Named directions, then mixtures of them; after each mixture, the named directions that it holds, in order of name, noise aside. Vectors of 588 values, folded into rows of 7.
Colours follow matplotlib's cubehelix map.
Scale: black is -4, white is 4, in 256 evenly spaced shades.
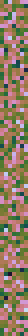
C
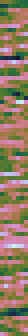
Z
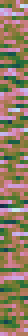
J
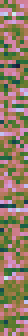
C, J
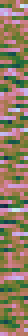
J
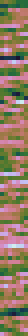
Z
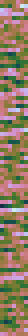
J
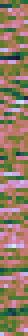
J, Z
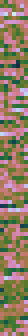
C, J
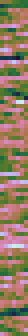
Z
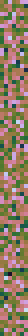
C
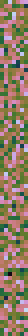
C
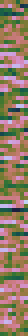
J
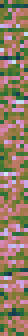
C, Z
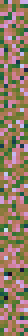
C
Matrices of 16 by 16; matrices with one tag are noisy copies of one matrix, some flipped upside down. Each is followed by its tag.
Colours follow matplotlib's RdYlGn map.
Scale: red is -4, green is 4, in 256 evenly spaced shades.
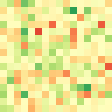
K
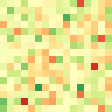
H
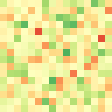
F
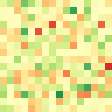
K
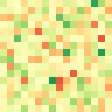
F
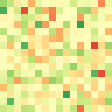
H
